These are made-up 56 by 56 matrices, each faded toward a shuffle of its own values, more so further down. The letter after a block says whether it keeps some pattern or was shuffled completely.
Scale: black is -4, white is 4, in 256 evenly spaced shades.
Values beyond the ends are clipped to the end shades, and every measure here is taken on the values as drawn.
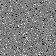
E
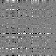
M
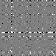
M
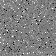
E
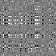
M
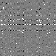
M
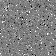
E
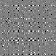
M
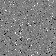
E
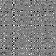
M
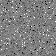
E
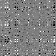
M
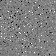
E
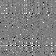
M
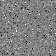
E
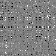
M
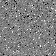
E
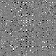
M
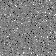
E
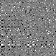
M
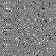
M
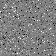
E
